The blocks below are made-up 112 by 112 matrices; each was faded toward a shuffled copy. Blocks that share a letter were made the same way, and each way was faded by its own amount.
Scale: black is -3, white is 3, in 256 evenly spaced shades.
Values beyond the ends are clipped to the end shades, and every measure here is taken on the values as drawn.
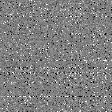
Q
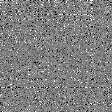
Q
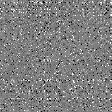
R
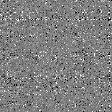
Q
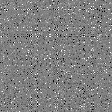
R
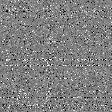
Q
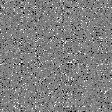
R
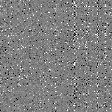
R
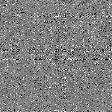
Q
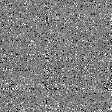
Q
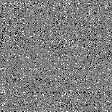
Q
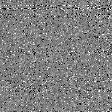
Q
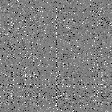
R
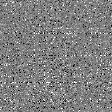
Q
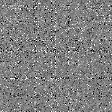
Q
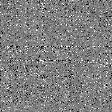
Q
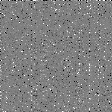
R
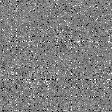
Q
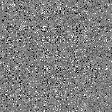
Q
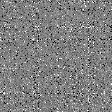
Q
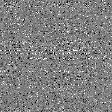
Q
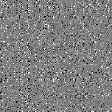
R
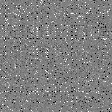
R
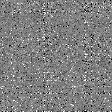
Q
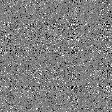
Q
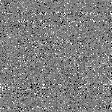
Q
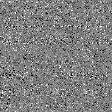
Q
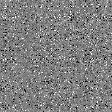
Q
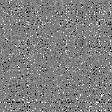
R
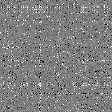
R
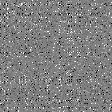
R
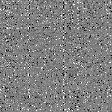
R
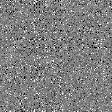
Q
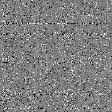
Q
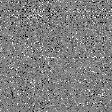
Q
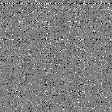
Q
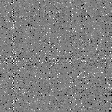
R
